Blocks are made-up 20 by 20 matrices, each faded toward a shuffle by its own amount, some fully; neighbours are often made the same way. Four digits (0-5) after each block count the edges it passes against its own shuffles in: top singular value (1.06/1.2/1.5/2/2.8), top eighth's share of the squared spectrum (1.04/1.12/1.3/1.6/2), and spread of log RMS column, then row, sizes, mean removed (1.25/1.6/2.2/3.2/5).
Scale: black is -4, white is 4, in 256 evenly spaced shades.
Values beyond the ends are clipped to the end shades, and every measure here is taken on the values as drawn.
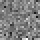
1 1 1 0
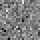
0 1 1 0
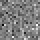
1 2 0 0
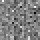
2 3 1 0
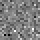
2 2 0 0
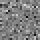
2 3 0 0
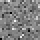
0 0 0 0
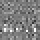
3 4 1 2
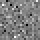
0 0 0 0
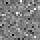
0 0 0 0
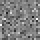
2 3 0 1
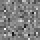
3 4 1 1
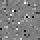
0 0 0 0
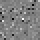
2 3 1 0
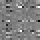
3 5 2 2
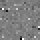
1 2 0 0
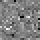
2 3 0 0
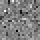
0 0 0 0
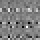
3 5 1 3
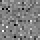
1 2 0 0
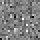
1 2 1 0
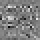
3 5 1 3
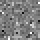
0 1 1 0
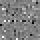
2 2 0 0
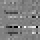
3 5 1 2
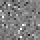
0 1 0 0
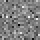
2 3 0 1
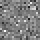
2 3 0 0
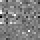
2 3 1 1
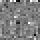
3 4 1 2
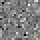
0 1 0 0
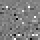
2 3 0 1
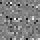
2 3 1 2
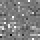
2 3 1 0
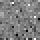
2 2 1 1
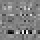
3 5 2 2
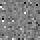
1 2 0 0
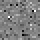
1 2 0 1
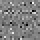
2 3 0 2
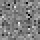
1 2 1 0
